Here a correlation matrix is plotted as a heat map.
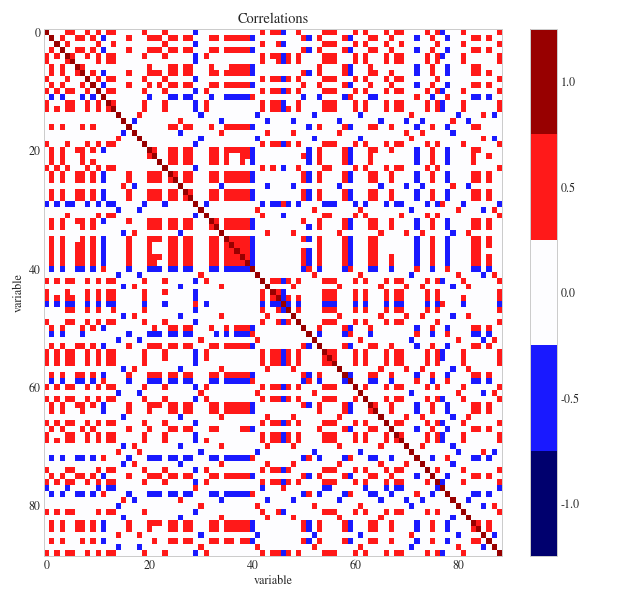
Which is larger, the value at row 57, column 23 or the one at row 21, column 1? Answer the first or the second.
the second
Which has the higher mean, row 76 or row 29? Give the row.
76
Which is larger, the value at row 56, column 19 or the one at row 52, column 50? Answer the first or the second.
the first
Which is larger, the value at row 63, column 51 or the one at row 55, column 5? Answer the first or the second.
the second
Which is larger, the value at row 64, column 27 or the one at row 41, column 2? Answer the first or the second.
the first
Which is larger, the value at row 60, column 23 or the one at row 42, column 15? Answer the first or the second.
the first
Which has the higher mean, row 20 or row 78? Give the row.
20
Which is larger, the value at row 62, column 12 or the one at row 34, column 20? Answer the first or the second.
the first
